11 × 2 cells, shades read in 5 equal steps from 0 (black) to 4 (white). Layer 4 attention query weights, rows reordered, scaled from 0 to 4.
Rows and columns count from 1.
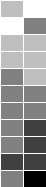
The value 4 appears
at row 1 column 2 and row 2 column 1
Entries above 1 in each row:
2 2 2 2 2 2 2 1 1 0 1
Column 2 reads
4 2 3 3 3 2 2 1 1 1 0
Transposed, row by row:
3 4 3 3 2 2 2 2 2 1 2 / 4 2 3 3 3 2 2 1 1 1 0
